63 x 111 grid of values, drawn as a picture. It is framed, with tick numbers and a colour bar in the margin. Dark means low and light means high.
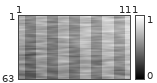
Overall the values sit about 60% of the way up the scale. Values rise toward the top right. Stripes running up and down repeat 5 times from left to right. The ninth with the highest average is the top right.
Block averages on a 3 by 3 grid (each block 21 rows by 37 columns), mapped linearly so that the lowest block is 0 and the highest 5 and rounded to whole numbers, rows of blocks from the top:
2 4 5 / 1 3 4 / 0 2 2
